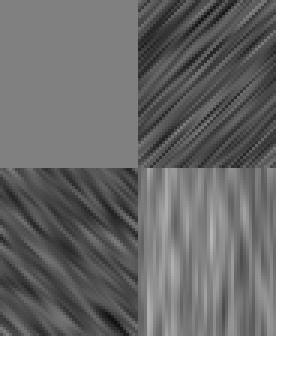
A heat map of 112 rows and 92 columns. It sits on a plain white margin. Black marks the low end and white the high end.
The table splits into 2 rows of 2 panels. Panel 1,1: middling, flat. Panel 1,2: low, slanting up to the right. Panel 2,1: low, slanting down to the right. Panel 2,2: middling, streaked downward.
